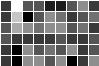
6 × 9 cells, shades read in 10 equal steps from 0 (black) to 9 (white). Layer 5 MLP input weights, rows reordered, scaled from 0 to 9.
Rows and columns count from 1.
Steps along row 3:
up down down up same down up down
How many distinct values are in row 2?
6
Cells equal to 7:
1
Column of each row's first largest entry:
2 2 2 1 3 3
